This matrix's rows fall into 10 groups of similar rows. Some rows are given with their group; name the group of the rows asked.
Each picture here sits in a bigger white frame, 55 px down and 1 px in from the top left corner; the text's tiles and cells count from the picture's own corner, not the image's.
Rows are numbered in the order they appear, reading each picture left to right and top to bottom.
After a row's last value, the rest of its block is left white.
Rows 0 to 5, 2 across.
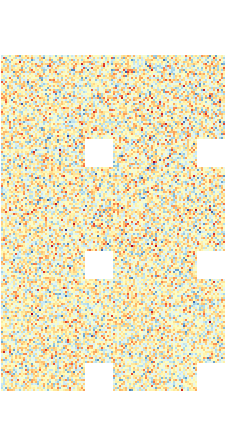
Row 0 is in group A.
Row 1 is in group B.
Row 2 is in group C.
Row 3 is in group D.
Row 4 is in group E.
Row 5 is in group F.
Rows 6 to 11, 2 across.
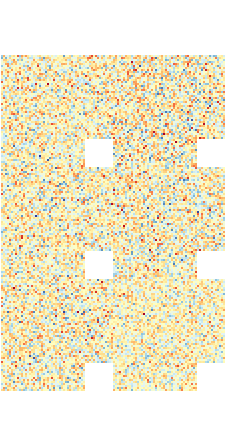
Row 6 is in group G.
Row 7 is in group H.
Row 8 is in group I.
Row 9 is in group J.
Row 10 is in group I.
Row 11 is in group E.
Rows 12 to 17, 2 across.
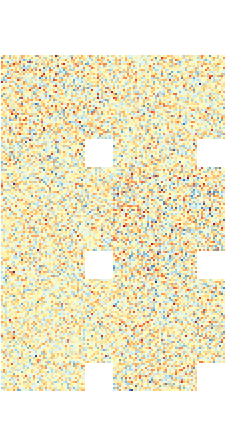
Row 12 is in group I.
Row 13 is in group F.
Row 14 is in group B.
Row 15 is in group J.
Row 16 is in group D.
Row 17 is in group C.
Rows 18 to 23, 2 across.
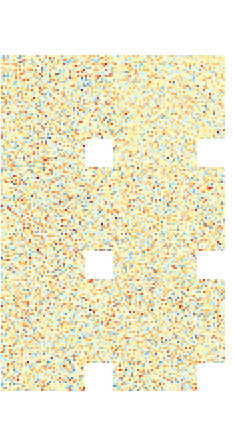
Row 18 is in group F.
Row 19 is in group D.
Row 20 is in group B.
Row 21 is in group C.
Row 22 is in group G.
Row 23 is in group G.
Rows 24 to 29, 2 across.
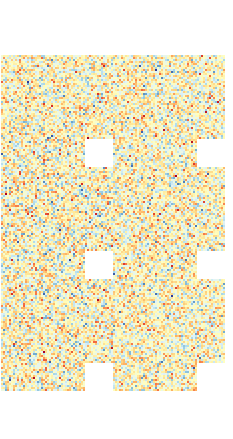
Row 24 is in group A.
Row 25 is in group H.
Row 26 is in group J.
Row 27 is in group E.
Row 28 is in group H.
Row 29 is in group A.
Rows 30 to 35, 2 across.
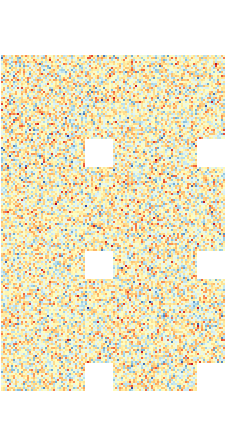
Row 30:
G
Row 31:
A
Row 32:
C
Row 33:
B
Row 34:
F
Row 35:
J
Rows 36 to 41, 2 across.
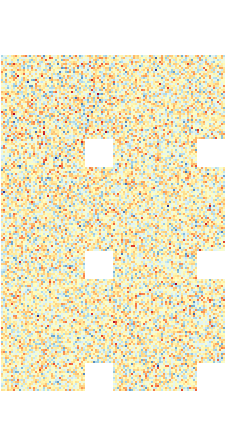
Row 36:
D
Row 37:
H
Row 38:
G
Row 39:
A
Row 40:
E
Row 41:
F
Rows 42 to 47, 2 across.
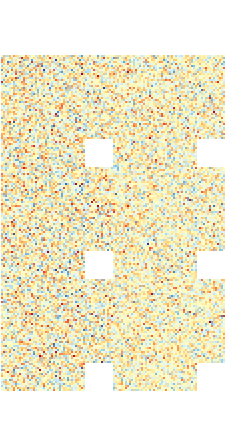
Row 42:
H
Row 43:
B
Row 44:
D
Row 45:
D
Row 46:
E
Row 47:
I
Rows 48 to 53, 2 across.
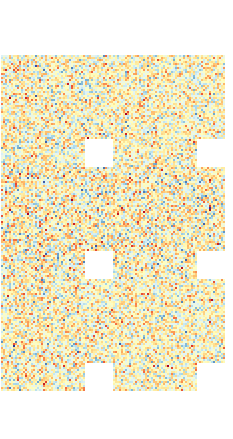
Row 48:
J
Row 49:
D
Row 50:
J
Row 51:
D
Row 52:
H
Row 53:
F
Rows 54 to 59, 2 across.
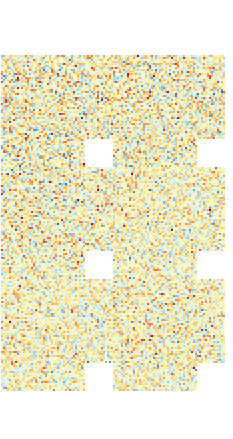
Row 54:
G
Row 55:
C
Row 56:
I
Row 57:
J
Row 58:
J
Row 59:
I
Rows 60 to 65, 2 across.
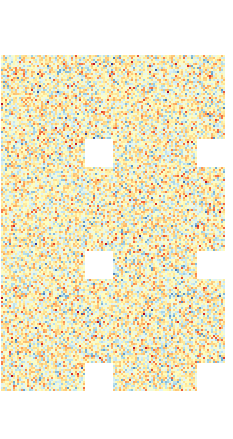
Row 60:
E
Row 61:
C
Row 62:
D
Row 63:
G
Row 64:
I
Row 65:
E
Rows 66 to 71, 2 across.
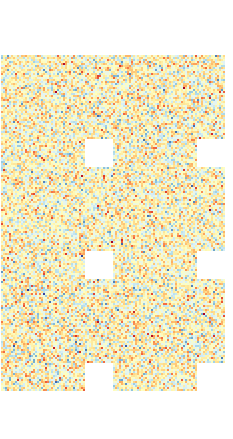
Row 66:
C
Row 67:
J
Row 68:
A
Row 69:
I
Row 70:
H
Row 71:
B
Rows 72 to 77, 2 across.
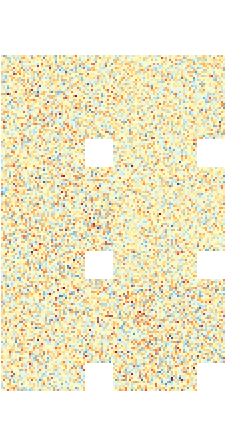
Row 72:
E
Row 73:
F
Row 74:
C
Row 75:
E
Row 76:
I
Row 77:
E
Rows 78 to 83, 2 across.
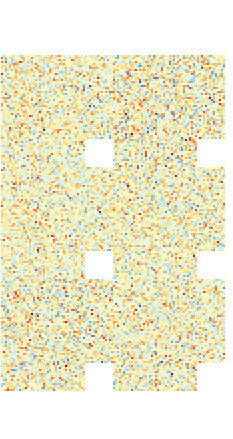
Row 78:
I
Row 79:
D
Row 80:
B
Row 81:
C
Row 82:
E
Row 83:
A
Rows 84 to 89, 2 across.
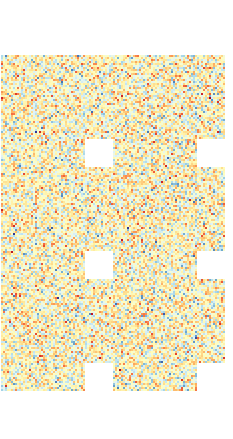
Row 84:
D
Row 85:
D
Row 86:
D
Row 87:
I
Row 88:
B
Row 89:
G
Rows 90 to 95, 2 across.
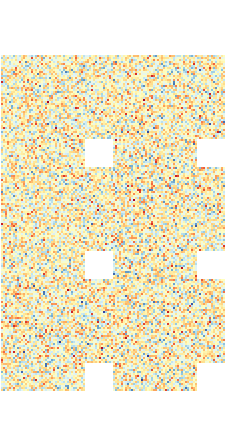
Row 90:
E
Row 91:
D
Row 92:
D
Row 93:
G
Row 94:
J
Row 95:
D
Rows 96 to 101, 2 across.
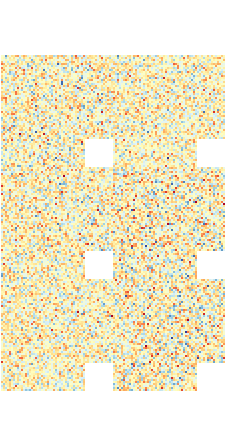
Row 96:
D
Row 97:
D
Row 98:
I
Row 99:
I
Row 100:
I
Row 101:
E
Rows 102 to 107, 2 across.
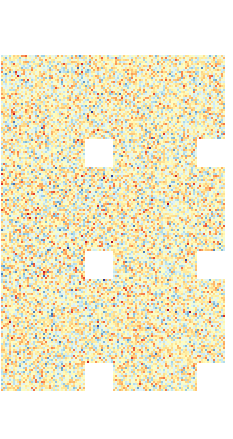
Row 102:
D
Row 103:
F
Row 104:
A
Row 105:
C
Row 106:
J
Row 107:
I
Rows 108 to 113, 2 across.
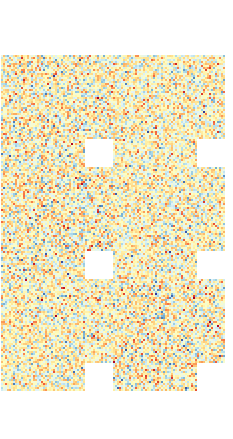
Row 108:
H
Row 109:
D
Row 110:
F
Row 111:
E
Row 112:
C
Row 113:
H
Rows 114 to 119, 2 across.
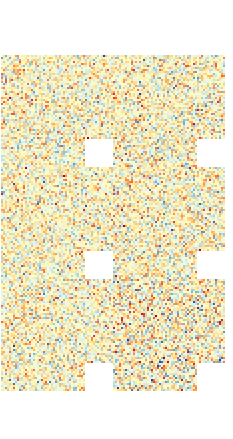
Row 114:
J
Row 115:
A
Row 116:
C
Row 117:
J
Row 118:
H
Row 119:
G
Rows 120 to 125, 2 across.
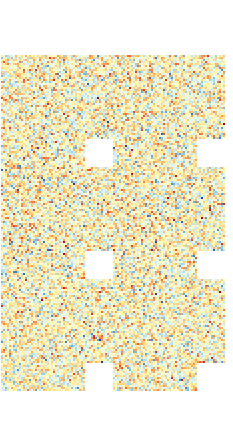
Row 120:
F
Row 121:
G
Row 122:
G
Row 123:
I
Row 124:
C
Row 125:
H
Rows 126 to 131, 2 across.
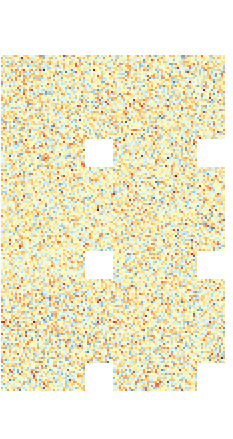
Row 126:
H
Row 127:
D
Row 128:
I
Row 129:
C
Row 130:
F
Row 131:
F
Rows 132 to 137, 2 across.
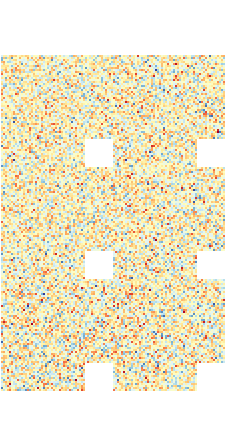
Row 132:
B
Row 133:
C
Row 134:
F
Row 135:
F
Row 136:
A
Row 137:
J
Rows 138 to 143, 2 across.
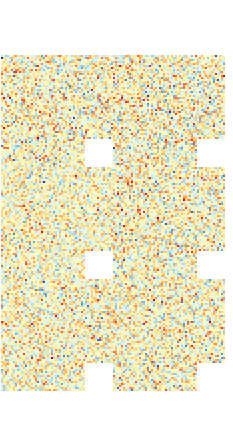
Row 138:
B
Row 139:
J
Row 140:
H
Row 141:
J
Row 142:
C
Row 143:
F
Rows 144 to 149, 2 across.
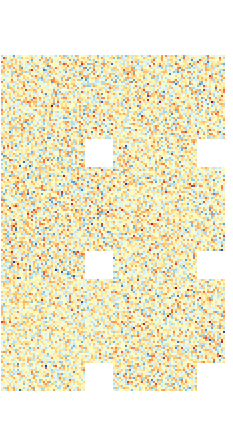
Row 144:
A
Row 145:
E
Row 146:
D
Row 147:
B
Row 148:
F
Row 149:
C
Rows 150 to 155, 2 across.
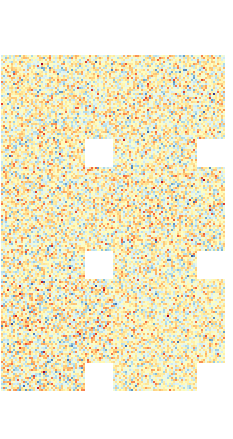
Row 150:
E
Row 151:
D
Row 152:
G
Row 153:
I
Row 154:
A
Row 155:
C
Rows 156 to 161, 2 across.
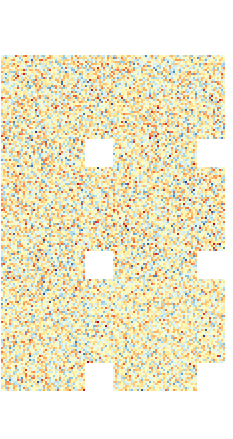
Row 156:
D
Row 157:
B
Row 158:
F
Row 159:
D
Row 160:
H
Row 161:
D
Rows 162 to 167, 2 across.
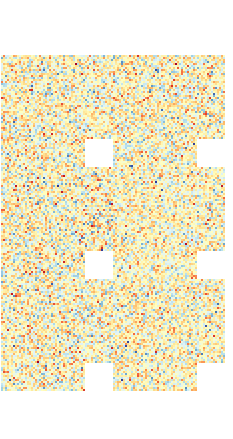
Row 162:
H
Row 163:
C
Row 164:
C
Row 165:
H
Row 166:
B
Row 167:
H
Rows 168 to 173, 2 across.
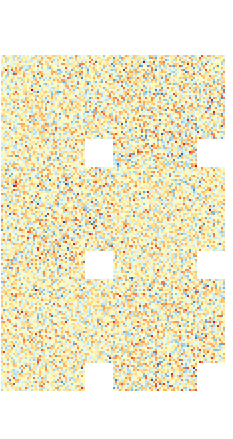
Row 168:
E
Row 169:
H
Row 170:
E
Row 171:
D
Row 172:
B
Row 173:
A
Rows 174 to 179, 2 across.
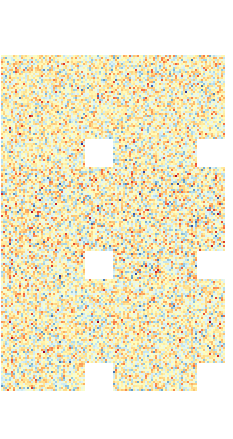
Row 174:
I
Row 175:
G
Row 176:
I
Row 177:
A
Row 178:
J
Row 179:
D
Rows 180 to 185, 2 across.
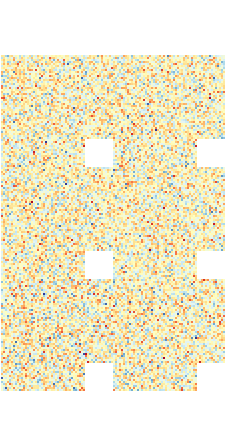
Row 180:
F
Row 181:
I
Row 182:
E
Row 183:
B
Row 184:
H
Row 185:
G
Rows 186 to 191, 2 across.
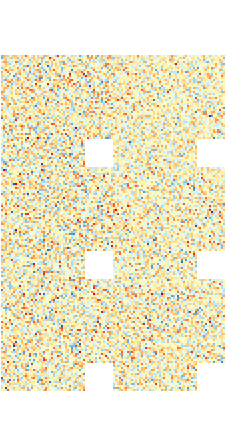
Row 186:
G
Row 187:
C
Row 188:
A
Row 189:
D
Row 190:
H
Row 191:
I
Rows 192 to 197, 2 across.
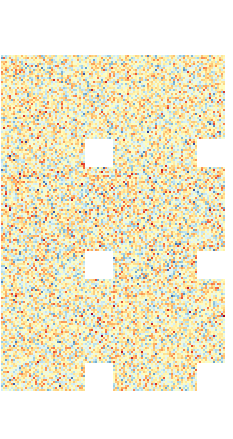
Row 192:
B
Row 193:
D
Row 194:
J
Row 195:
F
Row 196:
B
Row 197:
I
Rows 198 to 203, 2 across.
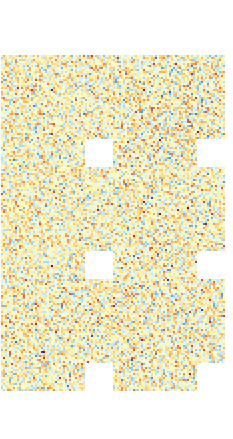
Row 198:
G
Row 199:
E
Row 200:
I
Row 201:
E
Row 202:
D
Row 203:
I
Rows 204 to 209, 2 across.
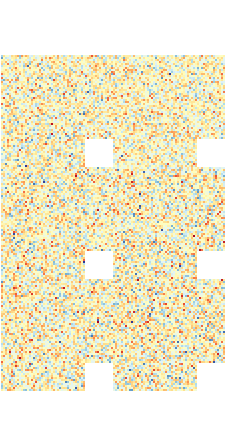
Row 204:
G
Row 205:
B
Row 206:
H
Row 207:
A
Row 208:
I
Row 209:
C
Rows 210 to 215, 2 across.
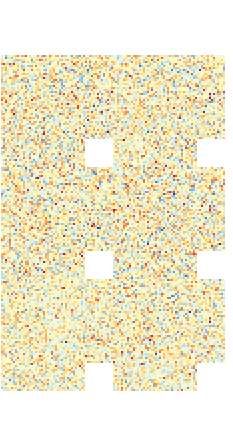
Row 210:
D
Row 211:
D
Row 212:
C
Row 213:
D
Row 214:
C
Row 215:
I
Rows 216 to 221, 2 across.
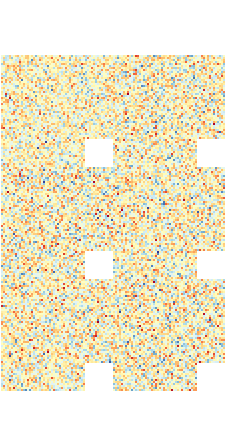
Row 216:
J
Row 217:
D
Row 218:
H
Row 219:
J
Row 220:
I
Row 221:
A
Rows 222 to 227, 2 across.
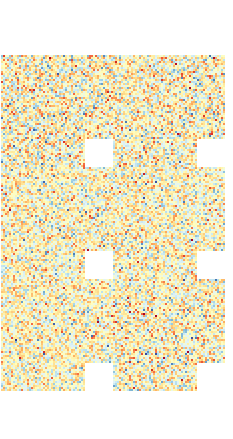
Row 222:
G
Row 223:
F
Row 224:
J
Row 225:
H
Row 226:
I
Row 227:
G
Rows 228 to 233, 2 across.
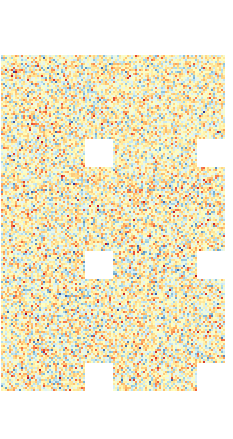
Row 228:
B
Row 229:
D
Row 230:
D
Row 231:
G
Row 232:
E
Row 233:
H
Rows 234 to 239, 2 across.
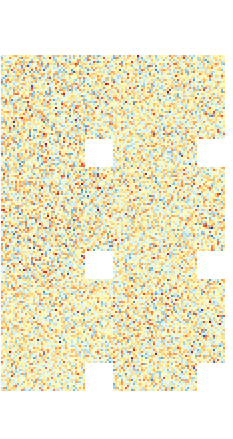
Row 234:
H
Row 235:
C
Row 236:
F
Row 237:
C
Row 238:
I
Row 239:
I
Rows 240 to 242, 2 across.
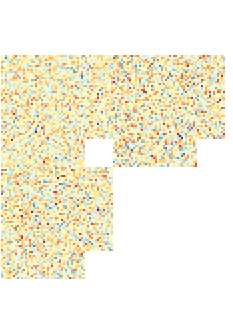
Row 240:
D
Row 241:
G
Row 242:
I
